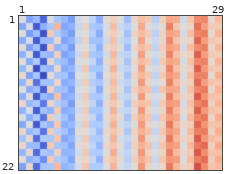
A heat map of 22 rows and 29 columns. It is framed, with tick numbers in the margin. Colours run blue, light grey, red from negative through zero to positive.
A vertical seam about 20% of the way across splits the table, and the right part is calmer. Upright stripes repeat 7 times across the table. Values rise toward the right. On average the colour sits 50% of the way up the scale.
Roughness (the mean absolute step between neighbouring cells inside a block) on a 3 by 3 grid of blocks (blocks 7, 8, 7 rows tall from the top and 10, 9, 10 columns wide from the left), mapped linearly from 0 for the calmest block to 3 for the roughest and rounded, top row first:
3 0 0
3 0 0
3 0 0
